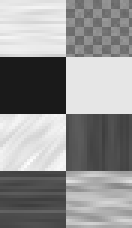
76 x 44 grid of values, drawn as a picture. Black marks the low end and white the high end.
The table splits into 4 rows of 2 panels. Panel 1,1: very high, streaked across, faint in contrast. Panel 1,2: middling, checkered. Panel 2,1: very low, flat. Panel 2,2: very high, flat. Panel 3,1: very high, slanting up to the right, faint in contrast. Panel 3,2: low, streaked downward, faint in contrast. Panel 4,1: low, streaked across, faint in contrast. Panel 4,2: high, streaked across.
